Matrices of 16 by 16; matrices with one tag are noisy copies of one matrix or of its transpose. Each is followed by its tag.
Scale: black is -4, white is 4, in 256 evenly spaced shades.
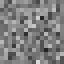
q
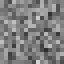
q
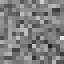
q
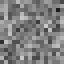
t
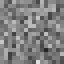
q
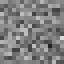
q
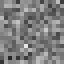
t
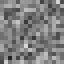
t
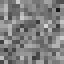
t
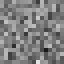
q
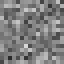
t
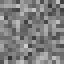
t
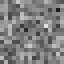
t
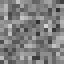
t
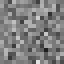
q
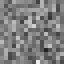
q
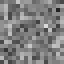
t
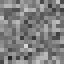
t
